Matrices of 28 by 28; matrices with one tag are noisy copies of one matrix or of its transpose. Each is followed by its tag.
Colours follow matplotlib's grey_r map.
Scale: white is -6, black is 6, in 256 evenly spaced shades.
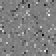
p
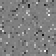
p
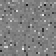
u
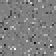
p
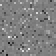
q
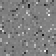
p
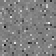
u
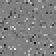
p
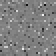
u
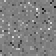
q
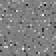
u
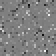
p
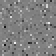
u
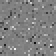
p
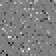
q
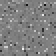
u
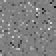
q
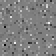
u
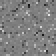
p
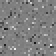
p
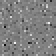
u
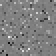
q
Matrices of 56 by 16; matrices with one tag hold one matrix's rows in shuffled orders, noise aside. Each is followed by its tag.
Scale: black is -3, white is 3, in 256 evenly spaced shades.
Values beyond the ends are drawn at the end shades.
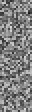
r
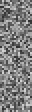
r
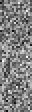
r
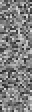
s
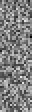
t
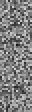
t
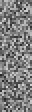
t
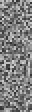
r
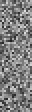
r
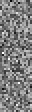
t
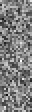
s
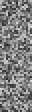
s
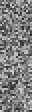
s
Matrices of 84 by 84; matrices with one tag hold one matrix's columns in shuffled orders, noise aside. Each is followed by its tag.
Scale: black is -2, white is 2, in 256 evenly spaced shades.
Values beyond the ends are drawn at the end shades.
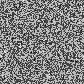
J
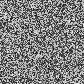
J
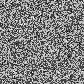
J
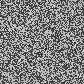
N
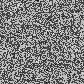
J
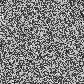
N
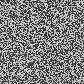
N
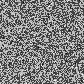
N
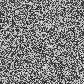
N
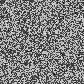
N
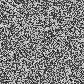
N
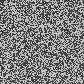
N
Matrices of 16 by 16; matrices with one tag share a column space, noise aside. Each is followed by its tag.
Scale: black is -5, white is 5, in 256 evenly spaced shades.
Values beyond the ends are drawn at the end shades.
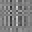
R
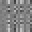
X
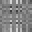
X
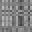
R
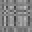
R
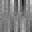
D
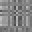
R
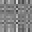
X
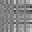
X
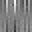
D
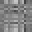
X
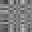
X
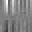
D
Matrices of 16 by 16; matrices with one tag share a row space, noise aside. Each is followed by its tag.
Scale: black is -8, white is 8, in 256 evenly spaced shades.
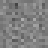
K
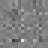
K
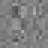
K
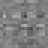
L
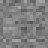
L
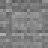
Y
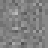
K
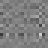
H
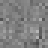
H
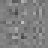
K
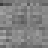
Y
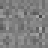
H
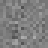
K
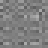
H
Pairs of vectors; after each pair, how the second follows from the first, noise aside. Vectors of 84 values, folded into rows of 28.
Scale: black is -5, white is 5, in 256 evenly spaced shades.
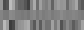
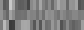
copied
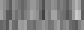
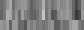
negated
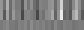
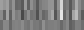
copied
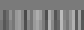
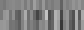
negated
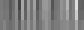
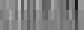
negated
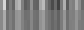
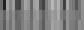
negated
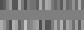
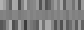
negated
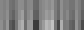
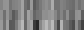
copied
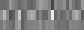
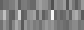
copied
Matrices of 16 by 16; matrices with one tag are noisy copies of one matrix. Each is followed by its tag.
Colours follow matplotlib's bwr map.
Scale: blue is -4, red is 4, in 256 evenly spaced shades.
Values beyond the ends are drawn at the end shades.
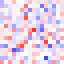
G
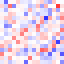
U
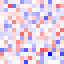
U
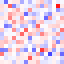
U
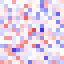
G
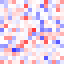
G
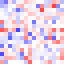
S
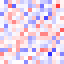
U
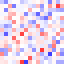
U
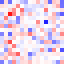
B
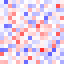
U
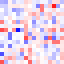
S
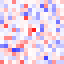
G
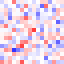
G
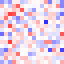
B
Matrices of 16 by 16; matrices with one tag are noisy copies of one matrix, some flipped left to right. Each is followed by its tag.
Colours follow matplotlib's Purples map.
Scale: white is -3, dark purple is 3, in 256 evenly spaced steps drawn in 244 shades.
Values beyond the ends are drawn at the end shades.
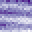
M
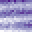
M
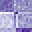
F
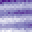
M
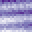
M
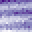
M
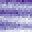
M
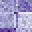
F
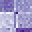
F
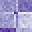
F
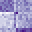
F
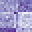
F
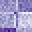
F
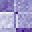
F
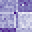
F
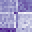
F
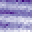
M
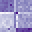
F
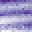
M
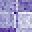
F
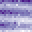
M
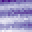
M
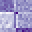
F
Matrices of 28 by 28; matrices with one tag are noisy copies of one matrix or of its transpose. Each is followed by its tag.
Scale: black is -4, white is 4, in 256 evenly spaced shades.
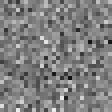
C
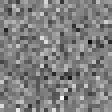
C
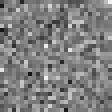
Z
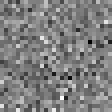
C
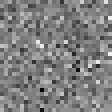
C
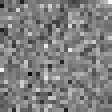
Z
